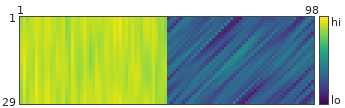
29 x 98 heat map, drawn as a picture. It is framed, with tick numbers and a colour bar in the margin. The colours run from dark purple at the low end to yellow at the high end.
It is made of 1 by 2 panels. Panel 1,1: very high, streaked downward, faint in contrast. Panel 1,2: low, slanting up to the right.
